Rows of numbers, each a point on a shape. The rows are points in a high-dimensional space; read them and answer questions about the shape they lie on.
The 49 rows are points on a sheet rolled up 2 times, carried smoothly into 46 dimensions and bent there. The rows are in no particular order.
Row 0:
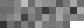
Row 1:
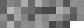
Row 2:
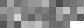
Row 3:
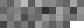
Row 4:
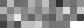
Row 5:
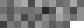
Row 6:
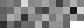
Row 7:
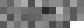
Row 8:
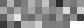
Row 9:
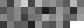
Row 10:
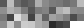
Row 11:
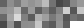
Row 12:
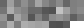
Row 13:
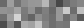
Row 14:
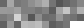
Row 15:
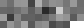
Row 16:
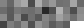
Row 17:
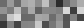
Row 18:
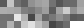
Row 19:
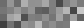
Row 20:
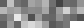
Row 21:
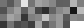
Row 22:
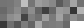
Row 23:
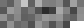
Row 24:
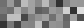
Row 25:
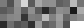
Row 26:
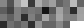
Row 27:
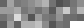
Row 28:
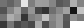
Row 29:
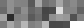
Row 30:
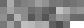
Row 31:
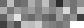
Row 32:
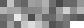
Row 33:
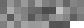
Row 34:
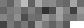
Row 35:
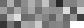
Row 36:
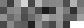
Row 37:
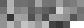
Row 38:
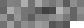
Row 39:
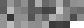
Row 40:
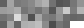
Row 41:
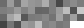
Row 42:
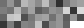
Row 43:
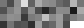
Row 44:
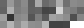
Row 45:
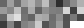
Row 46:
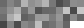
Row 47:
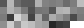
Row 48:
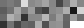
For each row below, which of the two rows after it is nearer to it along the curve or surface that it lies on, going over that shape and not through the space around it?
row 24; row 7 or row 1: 7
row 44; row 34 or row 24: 34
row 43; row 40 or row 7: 7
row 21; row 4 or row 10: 4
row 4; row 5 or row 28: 28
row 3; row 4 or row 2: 2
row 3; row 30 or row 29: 29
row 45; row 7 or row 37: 37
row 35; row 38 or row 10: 10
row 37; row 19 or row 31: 31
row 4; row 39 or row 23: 39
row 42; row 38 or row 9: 9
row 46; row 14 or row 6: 14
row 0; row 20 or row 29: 29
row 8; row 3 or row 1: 3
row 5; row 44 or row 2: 44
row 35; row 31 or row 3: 31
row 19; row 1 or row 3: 3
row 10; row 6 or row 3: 3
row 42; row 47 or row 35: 35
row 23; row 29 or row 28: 29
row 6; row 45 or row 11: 45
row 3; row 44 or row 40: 44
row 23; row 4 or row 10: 10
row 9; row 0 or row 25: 25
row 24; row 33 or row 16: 16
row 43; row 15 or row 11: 15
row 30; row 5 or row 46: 46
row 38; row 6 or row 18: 18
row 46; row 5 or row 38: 5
